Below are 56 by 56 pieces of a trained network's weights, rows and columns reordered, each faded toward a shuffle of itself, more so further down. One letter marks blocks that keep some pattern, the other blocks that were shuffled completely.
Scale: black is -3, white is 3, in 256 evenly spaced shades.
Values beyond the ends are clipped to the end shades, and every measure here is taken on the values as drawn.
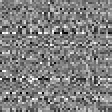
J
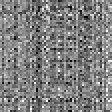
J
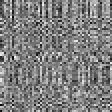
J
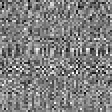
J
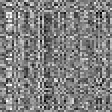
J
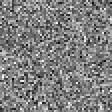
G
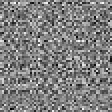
J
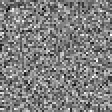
G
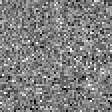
G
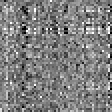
J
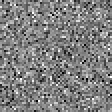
G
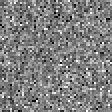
G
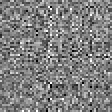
J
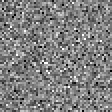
G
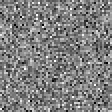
G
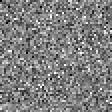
G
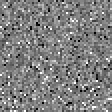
G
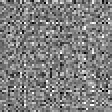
J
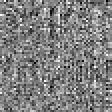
J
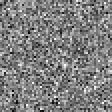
G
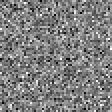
G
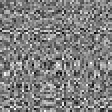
J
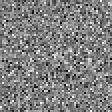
G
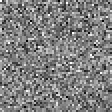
G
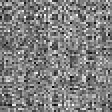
J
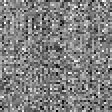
J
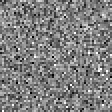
G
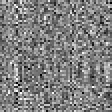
J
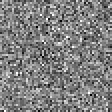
G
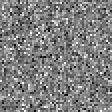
G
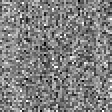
J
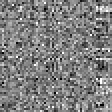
J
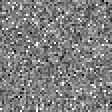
G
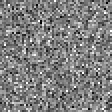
G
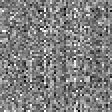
J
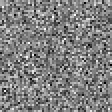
G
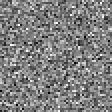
G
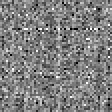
J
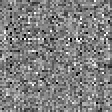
J
